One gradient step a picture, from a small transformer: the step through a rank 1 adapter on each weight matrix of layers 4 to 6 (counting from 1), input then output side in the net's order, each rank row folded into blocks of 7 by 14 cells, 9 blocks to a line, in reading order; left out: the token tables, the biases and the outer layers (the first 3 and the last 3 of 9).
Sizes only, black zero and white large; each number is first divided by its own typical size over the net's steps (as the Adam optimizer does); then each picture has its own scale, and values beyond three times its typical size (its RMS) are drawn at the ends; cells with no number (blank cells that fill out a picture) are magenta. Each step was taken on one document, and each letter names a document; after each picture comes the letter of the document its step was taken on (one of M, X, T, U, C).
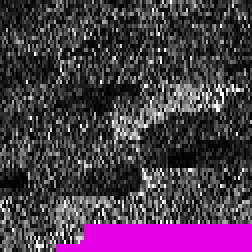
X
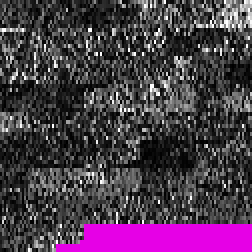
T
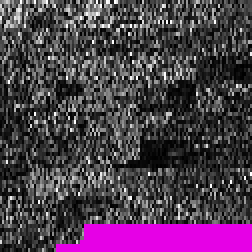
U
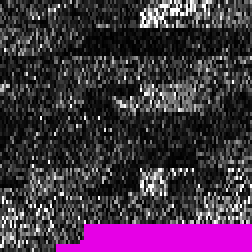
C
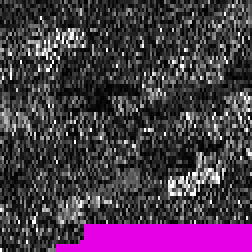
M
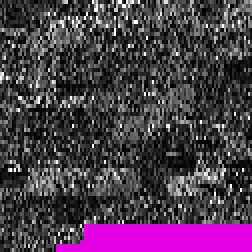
T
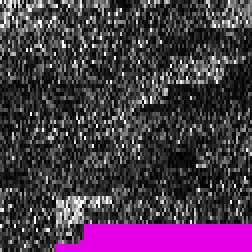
M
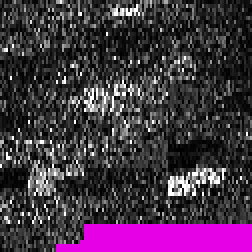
M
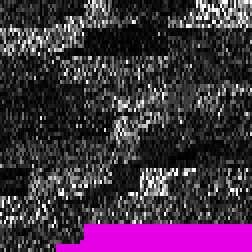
C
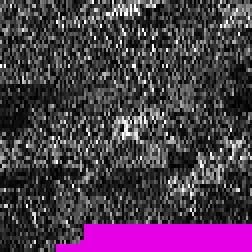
T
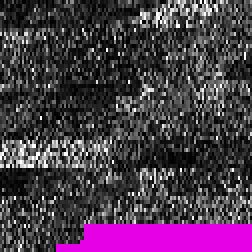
X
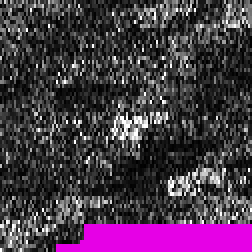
M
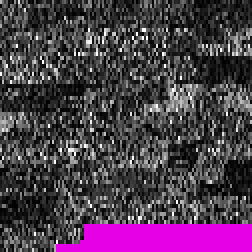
T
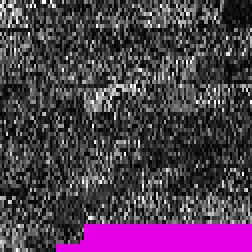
U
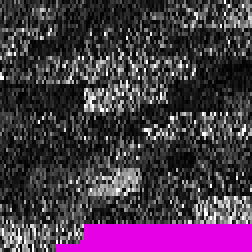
T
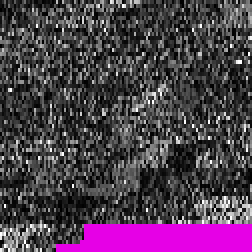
T
